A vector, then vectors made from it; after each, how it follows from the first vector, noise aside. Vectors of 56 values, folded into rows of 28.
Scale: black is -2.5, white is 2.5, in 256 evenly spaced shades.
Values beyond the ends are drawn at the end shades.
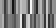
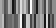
copied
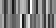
copied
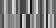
negated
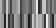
wrapped around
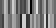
negated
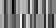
copied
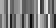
wrapped around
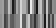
copied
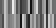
negated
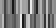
copied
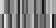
wrapped around
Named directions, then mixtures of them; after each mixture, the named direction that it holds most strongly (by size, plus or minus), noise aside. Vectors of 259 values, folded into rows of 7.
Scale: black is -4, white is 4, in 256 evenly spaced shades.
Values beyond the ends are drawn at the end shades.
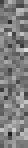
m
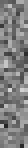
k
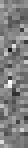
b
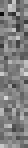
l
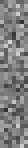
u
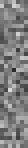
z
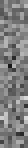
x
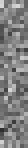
z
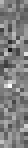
b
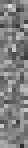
k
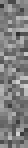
z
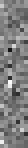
b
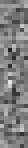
b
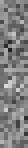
u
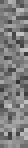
m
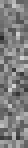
z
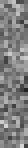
k
